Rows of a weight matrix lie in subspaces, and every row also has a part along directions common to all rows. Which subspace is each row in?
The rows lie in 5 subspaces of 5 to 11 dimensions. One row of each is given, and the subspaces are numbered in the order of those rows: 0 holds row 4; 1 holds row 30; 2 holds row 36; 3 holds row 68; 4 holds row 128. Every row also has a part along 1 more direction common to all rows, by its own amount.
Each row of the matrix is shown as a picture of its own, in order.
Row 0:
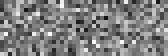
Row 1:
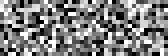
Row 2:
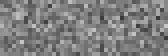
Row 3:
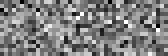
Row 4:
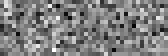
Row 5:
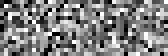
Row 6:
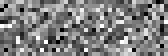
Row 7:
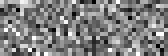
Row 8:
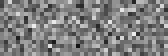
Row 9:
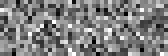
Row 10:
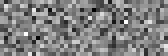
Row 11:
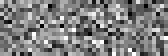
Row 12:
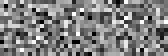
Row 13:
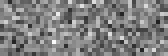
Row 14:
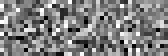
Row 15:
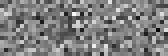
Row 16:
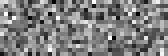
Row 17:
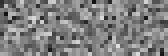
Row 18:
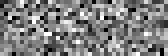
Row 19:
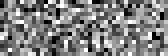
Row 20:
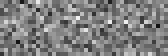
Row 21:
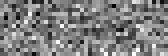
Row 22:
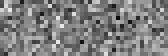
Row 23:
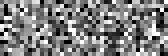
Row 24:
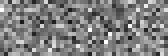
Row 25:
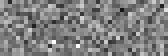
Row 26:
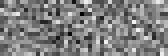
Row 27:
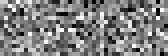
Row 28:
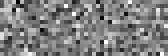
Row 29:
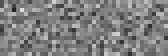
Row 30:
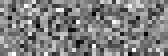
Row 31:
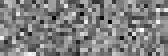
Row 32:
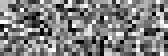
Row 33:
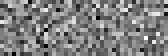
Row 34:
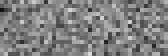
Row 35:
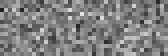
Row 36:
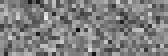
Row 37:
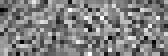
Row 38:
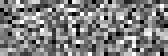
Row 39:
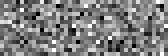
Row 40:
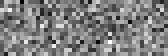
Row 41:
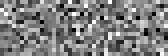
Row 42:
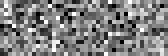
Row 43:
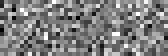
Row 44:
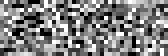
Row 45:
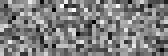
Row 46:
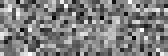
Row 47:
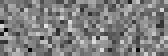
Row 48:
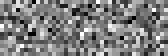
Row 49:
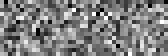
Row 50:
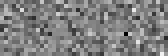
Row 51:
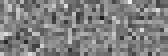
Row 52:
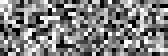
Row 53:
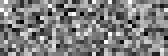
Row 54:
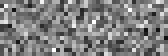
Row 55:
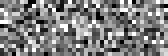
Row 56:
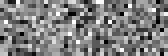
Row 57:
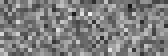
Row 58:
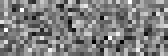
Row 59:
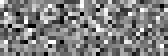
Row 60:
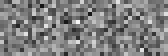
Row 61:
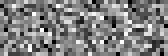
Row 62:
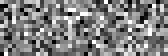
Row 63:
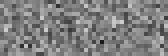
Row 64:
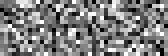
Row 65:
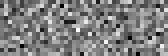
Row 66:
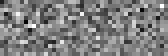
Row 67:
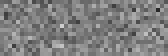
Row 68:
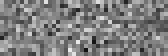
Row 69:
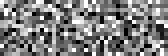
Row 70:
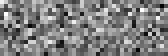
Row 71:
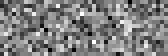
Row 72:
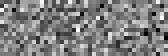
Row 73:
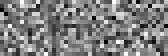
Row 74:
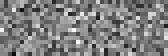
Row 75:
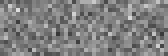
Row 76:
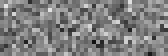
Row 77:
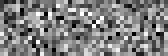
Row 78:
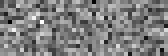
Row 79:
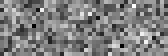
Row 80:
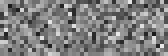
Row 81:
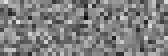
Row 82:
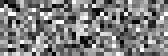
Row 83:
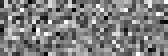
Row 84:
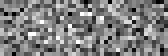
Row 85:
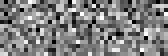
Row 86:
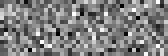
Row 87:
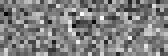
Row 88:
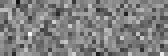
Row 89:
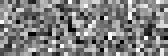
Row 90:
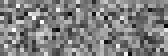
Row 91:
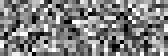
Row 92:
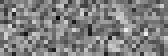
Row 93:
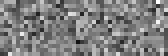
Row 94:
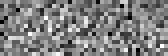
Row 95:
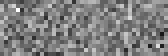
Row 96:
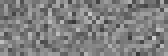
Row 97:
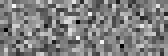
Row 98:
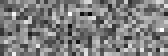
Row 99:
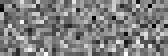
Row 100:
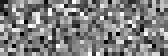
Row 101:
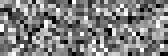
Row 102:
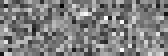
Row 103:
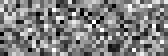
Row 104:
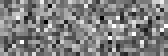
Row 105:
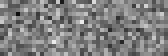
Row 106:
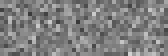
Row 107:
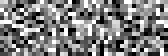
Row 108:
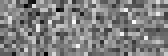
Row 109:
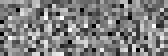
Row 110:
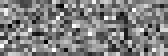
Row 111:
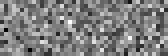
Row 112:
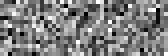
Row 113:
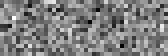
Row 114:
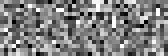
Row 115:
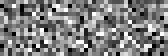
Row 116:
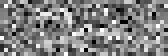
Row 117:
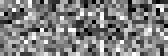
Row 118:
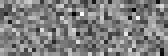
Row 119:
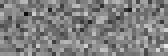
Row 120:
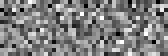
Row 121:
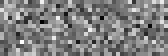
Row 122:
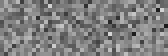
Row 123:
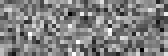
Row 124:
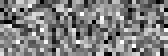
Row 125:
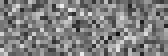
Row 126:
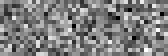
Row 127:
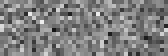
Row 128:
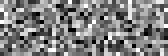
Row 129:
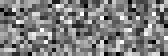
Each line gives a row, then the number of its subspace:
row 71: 2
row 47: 4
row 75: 4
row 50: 4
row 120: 1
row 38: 2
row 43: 1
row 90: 1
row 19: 3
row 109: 4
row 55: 1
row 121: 0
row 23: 4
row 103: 4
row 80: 4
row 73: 4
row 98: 3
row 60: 2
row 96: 4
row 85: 1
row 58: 4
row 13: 3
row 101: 3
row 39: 0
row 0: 3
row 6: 2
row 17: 1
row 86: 4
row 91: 2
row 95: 4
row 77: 4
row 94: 4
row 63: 2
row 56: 3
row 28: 3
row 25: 0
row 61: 2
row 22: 0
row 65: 4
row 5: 1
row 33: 1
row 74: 1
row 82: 1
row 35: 2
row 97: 2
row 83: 1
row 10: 2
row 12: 2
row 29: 1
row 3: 2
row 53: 0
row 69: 2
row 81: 1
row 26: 3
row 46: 3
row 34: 0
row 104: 0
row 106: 1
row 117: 0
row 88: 3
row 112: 3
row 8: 0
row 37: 0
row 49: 1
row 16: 1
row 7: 4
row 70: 0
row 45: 1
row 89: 4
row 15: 2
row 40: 0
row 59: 0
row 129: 1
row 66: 0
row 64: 4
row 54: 2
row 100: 0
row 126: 2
